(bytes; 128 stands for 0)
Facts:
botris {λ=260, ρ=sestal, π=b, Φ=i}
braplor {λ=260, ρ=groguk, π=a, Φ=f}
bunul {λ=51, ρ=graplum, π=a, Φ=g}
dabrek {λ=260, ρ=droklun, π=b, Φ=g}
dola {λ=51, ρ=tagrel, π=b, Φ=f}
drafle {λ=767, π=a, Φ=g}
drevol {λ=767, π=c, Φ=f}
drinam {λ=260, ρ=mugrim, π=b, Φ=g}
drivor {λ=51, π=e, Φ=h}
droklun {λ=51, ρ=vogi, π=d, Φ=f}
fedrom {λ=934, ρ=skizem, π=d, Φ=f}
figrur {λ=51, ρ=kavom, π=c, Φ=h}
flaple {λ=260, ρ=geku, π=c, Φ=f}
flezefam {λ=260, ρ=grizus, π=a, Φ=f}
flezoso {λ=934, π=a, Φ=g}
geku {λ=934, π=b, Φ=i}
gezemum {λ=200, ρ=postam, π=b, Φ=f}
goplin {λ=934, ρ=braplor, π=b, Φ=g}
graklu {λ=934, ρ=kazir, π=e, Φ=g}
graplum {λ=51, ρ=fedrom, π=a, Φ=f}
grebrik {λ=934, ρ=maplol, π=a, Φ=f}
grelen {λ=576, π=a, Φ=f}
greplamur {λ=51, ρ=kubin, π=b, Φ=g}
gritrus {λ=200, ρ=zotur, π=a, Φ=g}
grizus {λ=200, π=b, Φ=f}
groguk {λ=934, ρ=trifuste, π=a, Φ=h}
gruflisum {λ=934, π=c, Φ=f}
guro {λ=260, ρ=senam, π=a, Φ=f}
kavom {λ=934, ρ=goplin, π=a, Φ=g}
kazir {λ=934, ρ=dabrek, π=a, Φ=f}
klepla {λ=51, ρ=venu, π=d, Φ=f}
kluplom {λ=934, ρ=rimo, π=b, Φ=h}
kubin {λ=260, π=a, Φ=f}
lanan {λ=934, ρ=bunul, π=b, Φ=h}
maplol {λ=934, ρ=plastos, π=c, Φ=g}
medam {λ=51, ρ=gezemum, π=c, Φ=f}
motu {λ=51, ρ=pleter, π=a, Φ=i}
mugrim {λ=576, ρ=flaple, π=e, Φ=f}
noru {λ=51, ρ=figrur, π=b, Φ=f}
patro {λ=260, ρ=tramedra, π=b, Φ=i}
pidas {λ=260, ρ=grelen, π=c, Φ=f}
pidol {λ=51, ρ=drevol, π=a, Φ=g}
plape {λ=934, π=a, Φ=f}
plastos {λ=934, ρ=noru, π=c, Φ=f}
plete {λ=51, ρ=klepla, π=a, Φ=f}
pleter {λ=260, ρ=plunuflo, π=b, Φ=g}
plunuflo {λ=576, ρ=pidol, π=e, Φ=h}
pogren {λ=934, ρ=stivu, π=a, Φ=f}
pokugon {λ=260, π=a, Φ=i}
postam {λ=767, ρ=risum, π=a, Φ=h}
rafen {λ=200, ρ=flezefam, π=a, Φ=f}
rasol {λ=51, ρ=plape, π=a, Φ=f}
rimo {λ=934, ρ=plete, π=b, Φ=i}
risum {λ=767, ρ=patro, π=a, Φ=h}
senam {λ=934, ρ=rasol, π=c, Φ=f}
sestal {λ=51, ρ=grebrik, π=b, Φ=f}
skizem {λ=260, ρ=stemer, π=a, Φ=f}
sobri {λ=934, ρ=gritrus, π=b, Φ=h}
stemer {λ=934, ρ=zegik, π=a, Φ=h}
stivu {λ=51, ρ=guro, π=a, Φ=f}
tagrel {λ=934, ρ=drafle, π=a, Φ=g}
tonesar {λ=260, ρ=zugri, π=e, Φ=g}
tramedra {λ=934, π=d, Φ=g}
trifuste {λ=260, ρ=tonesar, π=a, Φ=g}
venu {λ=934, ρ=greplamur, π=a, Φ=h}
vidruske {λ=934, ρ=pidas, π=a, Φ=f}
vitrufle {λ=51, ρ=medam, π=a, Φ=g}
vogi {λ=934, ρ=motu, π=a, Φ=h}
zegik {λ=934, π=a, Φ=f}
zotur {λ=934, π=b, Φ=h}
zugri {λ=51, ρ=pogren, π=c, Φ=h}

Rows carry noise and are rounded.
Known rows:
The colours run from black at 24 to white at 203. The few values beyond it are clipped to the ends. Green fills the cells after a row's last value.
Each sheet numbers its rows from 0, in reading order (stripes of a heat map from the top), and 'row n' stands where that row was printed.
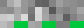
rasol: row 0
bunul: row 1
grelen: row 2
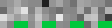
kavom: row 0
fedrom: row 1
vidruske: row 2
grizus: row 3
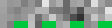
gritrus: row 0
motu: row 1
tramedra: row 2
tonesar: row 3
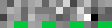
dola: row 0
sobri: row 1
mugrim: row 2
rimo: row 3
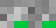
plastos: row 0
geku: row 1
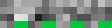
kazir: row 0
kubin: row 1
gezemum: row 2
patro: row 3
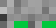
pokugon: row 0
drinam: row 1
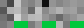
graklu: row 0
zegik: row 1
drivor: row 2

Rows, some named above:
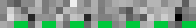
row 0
bunul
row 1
pokugon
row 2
pidol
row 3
pokugon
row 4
risum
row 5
braplor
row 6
venu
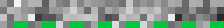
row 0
pidol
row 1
kluplom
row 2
noru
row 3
grizus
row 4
noru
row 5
sestal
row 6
kluplom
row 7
tramedra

